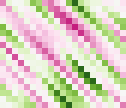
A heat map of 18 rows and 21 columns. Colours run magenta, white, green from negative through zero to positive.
Average level on the scale: 50%. Grain: diagonal, down to the right. Mirror symmetry: none. Ninth with the highest average: bottom middle. Ninth with the lowest average: top middle.
